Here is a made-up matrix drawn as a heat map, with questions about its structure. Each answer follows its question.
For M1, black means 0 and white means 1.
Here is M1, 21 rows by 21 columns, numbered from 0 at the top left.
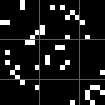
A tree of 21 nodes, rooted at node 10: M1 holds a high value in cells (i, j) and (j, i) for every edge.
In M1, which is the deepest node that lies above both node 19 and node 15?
13
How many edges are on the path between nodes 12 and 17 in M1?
3
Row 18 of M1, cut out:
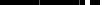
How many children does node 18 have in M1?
1
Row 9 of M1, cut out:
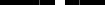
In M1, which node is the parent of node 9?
12
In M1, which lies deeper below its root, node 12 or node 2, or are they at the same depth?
node 2
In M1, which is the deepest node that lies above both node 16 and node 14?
1
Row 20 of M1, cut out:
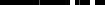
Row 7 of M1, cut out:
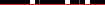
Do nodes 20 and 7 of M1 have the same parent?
no
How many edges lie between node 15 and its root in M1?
5
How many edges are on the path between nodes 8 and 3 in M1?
4
